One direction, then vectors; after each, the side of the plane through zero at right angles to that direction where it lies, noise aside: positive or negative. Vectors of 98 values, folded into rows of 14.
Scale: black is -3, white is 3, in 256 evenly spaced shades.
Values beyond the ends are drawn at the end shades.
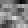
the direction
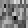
negative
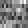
negative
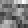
negative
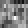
positive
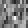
positive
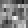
positive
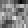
positive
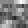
negative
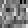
positive
